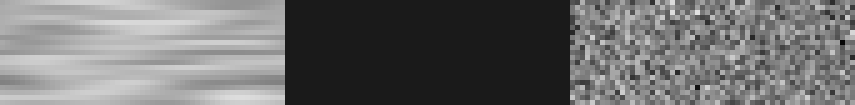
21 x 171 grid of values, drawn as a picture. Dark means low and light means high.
The table splits into one row of 3 panels. Panel 1,1: high, streaked across. Panel 1,2: very low, flat. Panel 1,3: middling, fine-grained, strong in contrast.
